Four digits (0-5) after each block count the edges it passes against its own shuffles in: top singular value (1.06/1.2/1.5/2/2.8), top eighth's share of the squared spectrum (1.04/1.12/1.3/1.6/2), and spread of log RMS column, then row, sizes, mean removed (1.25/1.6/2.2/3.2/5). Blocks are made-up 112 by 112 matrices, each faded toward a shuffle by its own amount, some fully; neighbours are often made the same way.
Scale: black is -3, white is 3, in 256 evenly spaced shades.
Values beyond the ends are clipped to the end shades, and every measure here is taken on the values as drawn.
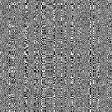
5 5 4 3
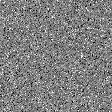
2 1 0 0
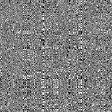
5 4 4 2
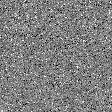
0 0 0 0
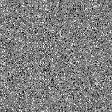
3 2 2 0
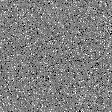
2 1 0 0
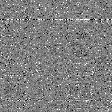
4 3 1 2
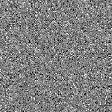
4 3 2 1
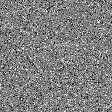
1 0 0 0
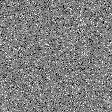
0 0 0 0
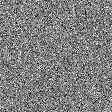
0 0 0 0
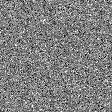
0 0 0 0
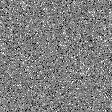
2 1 0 0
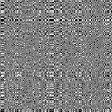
5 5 4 4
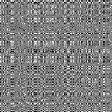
5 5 4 4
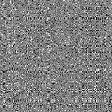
5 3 2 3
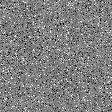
2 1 0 0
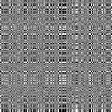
5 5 5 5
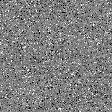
3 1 0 0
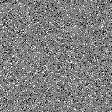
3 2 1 0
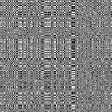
5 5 4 4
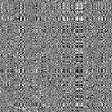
5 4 4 3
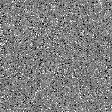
3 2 1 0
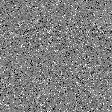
3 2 0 0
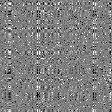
5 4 3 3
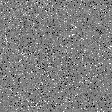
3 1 0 0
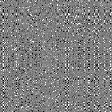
5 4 3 3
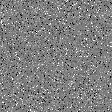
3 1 0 0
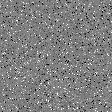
0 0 0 0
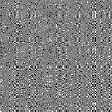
5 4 4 3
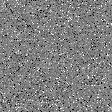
2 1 0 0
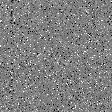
2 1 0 0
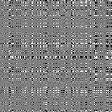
5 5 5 5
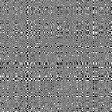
5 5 4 4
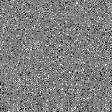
4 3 1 2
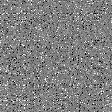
4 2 1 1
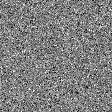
0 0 0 0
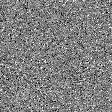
0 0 0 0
